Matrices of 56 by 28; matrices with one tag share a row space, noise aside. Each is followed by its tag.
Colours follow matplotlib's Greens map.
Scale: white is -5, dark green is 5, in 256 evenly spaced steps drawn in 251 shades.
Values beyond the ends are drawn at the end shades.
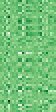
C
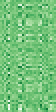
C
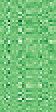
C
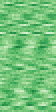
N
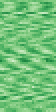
N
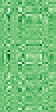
C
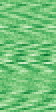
N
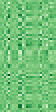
C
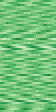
N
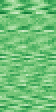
N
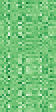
C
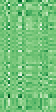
C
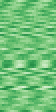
N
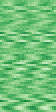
N
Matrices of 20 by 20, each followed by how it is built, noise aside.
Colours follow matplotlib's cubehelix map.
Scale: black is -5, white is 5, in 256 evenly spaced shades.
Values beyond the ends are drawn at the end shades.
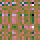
low rank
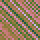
Toeplitz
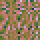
low rank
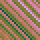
Toeplitz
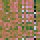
low rank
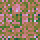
low rank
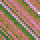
Toeplitz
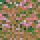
low rank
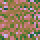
low rank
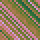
Toeplitz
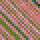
Toeplitz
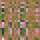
low rank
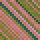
Toeplitz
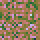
low rank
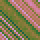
Toeplitz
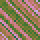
Toeplitz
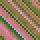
Toeplitz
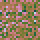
low rank
